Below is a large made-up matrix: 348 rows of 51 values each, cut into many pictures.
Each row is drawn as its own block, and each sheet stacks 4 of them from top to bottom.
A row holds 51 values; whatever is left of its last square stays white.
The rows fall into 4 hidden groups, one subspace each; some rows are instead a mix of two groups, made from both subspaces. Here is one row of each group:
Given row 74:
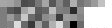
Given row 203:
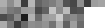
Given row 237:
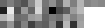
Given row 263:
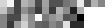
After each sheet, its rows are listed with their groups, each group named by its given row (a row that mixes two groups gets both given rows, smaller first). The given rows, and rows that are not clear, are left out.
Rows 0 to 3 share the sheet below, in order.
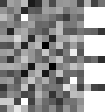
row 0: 203 and 237
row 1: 74
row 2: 74
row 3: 203
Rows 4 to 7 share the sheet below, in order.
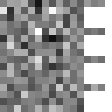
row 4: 237
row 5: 237
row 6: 237
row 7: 74
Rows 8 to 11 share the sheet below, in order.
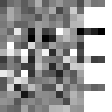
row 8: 263
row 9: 74 and 203
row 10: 203
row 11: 263
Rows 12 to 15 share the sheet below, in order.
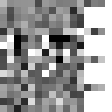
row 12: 263
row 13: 74 and 237
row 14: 74
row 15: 203
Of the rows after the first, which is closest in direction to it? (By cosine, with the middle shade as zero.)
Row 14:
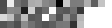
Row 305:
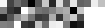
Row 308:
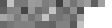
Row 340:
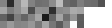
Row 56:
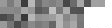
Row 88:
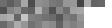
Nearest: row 308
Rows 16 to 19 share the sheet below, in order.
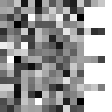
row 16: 203 and 237
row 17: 203
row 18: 263
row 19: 263
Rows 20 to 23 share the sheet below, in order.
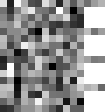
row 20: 263
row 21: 237
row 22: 237
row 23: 263
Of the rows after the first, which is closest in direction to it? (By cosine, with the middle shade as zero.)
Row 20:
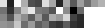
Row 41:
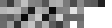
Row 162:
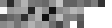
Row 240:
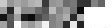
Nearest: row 240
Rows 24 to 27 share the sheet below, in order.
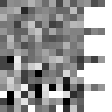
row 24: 74
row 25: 237
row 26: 263
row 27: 237
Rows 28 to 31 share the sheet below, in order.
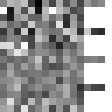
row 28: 237
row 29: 203
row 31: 203
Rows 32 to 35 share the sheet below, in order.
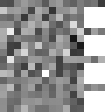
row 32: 74
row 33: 263
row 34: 74
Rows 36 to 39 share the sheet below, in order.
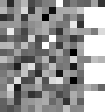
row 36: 74
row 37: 74
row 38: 74
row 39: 263
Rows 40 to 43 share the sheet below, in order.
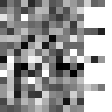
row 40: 203 and 237
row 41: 74
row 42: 74
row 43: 263
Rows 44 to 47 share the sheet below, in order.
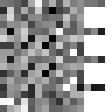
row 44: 237
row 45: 74
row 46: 74
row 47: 203
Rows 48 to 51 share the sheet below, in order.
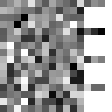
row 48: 74 and 203
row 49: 203
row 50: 263
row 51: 203
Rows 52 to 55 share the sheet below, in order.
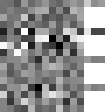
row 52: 203
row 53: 203
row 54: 237
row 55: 237
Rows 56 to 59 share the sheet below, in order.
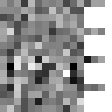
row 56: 203
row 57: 263
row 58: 263
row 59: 263
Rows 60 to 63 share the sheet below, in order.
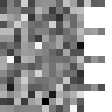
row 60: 203
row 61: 263
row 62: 263
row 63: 74
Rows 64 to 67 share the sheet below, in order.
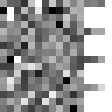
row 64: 237
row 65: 203
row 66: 263
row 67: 74
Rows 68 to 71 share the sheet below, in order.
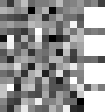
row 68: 74
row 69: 237
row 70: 74
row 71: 263
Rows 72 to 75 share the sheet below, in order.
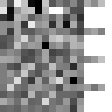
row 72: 237 and 263
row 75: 74
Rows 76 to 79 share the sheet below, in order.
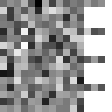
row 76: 237
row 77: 203
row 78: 74 and 237
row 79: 74
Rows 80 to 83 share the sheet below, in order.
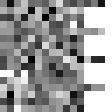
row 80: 74
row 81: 74
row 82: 203
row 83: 237 and 263
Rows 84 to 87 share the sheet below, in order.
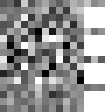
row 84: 203
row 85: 237
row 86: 74
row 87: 237
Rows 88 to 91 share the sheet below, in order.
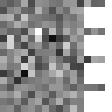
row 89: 237
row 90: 203
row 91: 74
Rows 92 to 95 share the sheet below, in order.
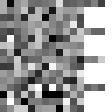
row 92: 74
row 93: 74 and 237
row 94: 74 and 263
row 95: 237
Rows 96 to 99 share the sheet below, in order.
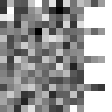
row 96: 74 and 237
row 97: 237
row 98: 263
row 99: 74
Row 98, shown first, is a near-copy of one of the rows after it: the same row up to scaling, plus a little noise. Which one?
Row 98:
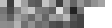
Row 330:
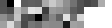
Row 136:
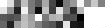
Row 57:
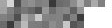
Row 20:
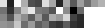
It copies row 20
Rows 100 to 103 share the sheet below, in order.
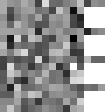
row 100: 263
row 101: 263
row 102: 263
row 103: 263
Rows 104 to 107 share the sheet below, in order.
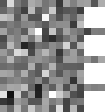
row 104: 74
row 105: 237
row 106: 74
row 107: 237
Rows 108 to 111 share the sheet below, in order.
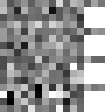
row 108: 74
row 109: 203
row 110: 263
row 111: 237
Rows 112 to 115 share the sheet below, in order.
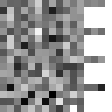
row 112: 237
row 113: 237
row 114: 74
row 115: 74
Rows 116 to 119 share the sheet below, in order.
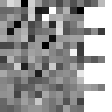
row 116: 74 and 203
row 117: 74
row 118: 74 and 263
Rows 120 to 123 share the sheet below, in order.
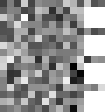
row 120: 203
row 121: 203 and 263
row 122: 263
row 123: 74
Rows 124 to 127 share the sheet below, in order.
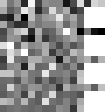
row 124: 203
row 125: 203
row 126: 74
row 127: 74
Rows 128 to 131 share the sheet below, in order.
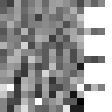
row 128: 263
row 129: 203
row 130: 74 and 203
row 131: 263
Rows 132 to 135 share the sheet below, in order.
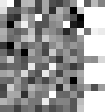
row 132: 263
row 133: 203
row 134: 74
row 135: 74
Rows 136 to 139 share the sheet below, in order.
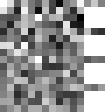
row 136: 263
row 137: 203
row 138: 237
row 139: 74
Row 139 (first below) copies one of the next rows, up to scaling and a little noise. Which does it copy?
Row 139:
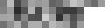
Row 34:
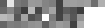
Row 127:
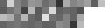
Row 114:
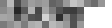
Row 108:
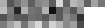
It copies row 114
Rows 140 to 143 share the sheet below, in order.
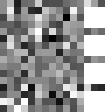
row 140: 263
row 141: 237
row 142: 203
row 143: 203
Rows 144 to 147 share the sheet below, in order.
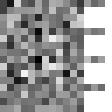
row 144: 263
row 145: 237
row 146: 237
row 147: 74
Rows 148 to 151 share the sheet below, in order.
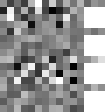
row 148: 237
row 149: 263
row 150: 74
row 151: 74
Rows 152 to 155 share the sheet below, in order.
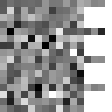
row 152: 237
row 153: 74
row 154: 263
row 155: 237
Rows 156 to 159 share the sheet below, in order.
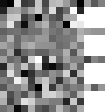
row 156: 263
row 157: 237
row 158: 237
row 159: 237
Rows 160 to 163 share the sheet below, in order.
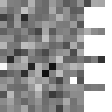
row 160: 203 and 237
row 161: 237
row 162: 74
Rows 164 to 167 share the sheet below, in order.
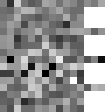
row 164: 263
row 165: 74
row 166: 74
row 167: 203 and 237
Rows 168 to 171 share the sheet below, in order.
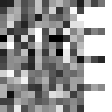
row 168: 263
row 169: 237
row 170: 203
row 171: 74 and 237
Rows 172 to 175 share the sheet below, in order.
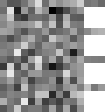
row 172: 74 and 237
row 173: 74
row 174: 237
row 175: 203
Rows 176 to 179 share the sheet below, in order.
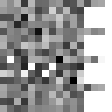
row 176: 203
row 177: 237
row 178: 74
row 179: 203
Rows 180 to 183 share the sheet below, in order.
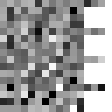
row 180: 263
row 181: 237
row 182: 74
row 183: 74
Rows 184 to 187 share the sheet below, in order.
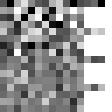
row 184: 74
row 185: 203 and 237
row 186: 203
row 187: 74
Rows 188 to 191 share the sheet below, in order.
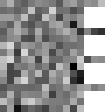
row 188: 74
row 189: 203
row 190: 263
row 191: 237
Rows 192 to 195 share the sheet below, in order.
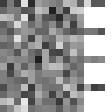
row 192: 203
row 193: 74
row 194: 237
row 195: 203
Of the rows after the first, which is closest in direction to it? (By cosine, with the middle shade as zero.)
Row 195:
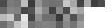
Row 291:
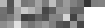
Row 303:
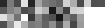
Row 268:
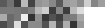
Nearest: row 303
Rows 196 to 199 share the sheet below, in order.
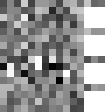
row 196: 203
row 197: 203
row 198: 237
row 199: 263
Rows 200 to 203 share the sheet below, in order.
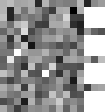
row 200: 263
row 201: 203 and 237
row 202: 74
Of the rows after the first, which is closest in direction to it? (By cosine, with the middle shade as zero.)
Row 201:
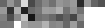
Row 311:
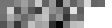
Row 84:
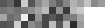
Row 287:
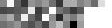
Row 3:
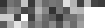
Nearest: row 3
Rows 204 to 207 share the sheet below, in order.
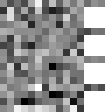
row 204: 237
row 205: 237
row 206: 74 and 237
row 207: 74 and 237
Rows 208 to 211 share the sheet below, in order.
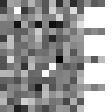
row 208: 74
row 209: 237
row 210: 74
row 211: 237
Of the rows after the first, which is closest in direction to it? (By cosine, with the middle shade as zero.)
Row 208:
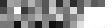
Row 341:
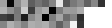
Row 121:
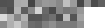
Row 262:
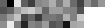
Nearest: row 262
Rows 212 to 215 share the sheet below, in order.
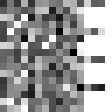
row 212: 203
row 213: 74
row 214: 203
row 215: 203
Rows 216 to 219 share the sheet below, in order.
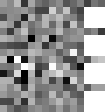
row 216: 203
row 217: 74
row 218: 203 and 263
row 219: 203
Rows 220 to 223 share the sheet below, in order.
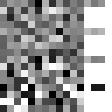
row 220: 237
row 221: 74 and 263
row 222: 237
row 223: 203
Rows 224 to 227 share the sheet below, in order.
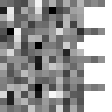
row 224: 237
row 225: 263
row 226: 237
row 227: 237
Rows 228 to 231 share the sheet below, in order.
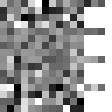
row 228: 237
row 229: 74
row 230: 263
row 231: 263
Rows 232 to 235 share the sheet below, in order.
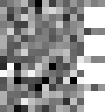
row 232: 237
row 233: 263
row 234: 237
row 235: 237
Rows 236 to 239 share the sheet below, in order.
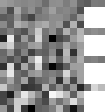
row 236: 237
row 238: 237
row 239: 74
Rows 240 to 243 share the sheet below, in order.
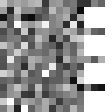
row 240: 237
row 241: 203
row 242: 74
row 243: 203
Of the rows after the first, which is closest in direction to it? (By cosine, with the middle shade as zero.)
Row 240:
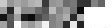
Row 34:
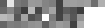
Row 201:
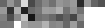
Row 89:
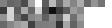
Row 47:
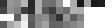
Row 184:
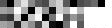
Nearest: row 201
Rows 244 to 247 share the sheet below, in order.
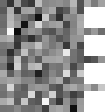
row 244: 74 and 263
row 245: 263
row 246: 263
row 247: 74
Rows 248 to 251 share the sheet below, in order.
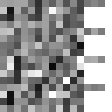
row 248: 237
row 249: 263
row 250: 237 and 263
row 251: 237
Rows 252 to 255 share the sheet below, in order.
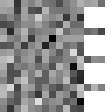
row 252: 263
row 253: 74
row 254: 263
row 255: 263
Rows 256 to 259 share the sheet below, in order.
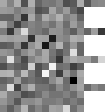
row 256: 203
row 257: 74
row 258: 74
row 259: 263
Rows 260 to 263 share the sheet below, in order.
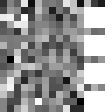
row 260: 203
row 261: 203
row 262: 263
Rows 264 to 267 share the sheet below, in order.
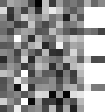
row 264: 237
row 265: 74
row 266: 203
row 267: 203
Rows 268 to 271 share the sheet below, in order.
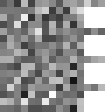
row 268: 203
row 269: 237
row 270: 74
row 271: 74
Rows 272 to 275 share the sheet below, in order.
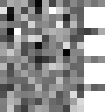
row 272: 237
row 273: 263
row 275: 263
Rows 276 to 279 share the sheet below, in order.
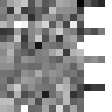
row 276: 203 and 237
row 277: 263
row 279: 203 and 263
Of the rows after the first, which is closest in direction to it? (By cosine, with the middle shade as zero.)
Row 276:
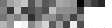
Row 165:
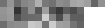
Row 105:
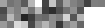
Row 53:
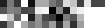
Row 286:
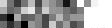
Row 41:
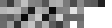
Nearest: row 105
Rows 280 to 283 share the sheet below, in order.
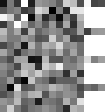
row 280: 203
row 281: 203
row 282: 237 and 263
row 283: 263
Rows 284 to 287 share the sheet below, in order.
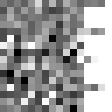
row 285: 237
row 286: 203
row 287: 74
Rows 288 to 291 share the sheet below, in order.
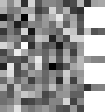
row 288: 203
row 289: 203
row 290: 237
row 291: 237 and 263
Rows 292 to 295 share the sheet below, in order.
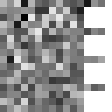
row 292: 203
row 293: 237
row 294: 263
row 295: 203
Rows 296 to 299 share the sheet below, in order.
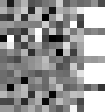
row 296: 74
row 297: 237
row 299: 74
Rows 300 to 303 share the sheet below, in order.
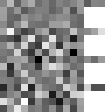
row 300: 263
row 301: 74
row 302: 237
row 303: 203
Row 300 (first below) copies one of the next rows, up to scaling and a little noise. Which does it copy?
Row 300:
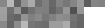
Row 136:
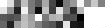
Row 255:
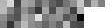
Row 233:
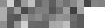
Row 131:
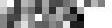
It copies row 233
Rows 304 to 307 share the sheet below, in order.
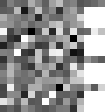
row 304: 263
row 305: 74
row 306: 263
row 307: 74
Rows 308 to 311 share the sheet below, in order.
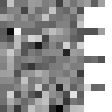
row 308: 74
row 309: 263
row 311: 74 and 263
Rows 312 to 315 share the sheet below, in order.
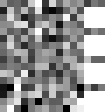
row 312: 237
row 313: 237
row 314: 203
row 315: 263
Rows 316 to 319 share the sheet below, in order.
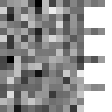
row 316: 237
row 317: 237
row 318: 263
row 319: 237
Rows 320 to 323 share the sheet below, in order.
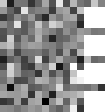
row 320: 74
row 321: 237
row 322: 263
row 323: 74
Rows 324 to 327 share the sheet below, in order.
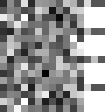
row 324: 203
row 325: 263
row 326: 74
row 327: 203
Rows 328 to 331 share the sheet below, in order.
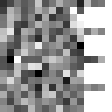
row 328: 263
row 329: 263
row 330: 263
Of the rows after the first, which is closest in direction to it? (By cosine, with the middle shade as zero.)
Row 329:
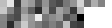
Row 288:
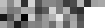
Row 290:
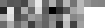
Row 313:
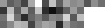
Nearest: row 288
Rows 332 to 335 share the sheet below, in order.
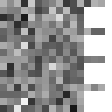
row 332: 203
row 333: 203
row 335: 74 and 203
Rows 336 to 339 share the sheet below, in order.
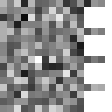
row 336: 203
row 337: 263
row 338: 237
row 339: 74
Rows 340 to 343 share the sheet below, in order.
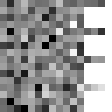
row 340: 74
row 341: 74
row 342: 203
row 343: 203 and 237
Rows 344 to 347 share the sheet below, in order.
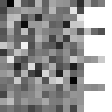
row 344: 263
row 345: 203
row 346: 74
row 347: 74 and 237
